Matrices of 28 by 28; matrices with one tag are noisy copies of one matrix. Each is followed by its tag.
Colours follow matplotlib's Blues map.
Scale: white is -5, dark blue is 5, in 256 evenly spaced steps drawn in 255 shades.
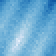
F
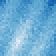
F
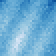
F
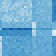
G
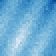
F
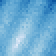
F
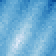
F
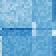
G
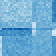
G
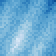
F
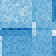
G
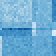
G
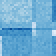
G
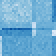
G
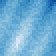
F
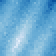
F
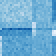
G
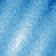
F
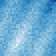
F
